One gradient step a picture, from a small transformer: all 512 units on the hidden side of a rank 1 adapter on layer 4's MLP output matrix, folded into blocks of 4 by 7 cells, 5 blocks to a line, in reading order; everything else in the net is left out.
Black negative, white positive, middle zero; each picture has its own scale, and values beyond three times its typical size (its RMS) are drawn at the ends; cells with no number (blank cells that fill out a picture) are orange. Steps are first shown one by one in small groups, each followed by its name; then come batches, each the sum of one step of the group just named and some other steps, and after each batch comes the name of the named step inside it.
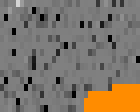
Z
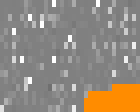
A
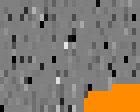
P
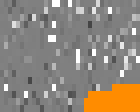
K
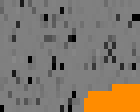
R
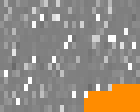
P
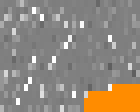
P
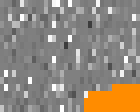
K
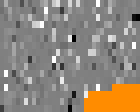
R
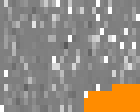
K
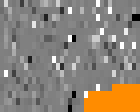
R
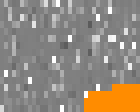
K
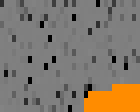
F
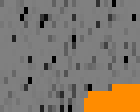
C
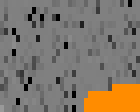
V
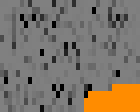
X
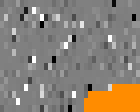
C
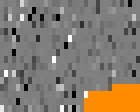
V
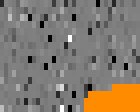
F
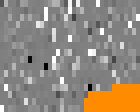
F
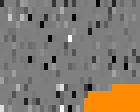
F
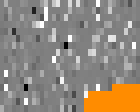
V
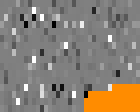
X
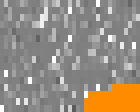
V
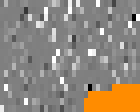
C
